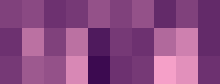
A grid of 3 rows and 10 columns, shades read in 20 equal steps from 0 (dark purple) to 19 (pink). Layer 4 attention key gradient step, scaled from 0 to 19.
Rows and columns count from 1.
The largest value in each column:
7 13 9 16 9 7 9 19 17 5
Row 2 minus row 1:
-2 5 2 7 -7 -1 -4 8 8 0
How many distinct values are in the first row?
6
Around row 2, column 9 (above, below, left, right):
7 17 12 4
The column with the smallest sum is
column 5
